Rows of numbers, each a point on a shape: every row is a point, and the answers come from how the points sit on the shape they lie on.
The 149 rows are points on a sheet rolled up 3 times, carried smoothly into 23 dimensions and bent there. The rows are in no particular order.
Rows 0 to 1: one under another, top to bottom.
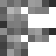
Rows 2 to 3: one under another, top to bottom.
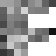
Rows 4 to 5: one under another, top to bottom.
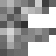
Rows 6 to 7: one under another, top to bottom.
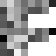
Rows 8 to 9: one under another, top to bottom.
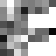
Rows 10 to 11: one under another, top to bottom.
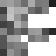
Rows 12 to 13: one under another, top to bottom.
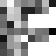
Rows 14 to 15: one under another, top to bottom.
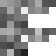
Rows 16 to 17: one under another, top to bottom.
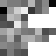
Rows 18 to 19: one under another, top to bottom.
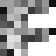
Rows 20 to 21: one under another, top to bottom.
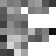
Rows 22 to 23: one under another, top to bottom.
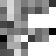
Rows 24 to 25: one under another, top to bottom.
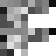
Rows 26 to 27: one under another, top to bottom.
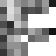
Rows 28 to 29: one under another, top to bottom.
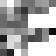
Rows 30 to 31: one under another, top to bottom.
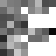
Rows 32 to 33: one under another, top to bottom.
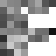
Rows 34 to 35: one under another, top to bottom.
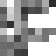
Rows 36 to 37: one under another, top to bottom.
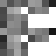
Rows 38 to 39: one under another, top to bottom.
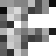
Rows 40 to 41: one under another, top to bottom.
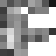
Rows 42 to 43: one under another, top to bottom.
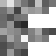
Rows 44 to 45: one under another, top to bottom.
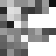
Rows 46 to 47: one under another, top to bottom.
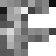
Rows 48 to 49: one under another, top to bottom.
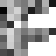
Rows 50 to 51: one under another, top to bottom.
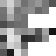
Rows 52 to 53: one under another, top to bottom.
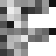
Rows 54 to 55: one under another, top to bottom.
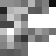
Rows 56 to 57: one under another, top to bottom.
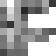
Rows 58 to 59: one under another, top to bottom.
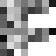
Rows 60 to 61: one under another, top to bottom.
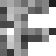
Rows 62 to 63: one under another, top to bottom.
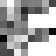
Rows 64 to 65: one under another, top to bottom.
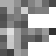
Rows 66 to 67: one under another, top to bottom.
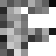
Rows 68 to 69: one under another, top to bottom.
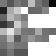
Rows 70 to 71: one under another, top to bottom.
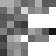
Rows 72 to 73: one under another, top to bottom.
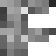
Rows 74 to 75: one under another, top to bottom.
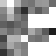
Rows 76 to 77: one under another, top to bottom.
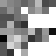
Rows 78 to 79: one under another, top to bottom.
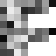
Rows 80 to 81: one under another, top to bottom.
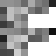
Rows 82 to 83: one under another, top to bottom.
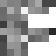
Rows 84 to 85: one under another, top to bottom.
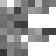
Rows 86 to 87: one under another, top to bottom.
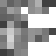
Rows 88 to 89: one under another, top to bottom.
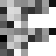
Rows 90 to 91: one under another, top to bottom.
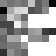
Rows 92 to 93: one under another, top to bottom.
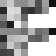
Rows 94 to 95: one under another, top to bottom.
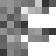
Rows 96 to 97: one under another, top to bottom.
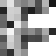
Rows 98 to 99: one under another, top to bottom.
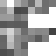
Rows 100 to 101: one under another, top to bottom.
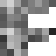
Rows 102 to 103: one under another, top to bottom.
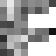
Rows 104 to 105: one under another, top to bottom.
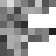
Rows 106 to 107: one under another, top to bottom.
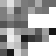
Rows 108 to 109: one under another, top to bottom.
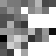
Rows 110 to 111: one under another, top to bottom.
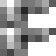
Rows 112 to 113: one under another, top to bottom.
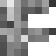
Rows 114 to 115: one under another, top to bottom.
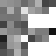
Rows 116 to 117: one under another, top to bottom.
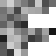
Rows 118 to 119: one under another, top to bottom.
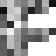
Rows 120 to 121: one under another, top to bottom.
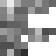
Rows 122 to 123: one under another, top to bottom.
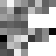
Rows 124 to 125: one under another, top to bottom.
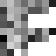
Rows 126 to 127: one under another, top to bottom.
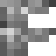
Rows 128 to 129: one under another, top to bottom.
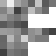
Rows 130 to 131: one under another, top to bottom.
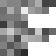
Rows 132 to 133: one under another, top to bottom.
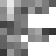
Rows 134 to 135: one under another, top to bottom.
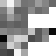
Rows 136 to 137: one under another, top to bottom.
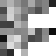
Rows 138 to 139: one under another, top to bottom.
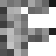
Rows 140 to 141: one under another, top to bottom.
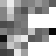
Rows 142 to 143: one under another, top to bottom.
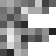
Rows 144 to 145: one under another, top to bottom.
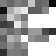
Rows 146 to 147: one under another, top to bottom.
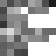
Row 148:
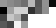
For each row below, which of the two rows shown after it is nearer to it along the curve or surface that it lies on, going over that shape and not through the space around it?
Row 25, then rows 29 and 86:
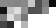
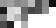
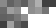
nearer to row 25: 29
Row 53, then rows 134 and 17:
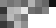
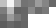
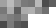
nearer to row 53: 17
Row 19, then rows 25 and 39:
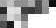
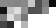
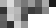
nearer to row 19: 25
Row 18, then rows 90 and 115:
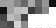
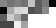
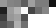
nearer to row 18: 115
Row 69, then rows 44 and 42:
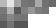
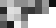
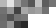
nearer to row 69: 42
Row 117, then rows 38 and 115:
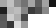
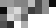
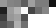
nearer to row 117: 115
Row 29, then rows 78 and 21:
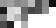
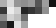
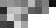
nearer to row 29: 78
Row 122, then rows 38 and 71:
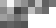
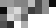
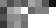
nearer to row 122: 71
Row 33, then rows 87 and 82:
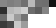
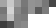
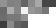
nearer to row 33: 82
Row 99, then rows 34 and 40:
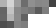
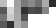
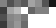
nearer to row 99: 34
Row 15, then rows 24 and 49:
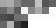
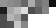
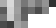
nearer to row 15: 24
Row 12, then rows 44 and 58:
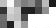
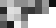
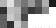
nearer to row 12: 44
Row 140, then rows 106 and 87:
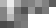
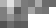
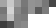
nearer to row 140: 106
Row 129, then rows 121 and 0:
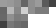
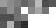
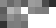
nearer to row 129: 0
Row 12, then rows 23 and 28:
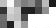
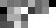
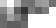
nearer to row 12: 23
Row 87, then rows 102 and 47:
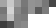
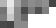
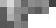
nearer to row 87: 47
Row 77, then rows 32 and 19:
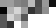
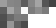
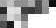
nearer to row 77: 19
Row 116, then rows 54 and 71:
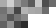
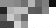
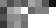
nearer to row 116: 71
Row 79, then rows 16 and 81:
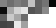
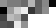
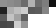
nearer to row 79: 16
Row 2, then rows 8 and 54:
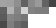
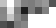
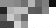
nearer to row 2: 54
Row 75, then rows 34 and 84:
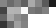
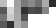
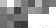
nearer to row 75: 34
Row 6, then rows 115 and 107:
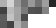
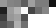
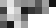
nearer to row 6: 115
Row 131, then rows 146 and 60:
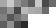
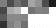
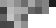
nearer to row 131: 146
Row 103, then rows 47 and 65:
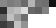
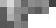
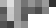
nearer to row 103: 65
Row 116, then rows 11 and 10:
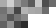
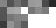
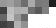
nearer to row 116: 11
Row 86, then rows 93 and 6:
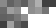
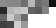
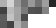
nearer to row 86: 93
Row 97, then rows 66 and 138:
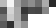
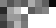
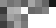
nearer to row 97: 138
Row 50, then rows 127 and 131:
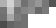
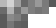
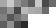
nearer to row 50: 127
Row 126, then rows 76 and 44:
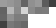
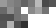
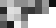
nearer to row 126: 76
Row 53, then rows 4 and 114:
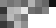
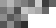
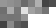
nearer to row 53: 114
